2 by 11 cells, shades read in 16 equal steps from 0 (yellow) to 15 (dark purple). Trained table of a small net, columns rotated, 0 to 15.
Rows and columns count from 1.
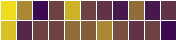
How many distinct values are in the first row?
8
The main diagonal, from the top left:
0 13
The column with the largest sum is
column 11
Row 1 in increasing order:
0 3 6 8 11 11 12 12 14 14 15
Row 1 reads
0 6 15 11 3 11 12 14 8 14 12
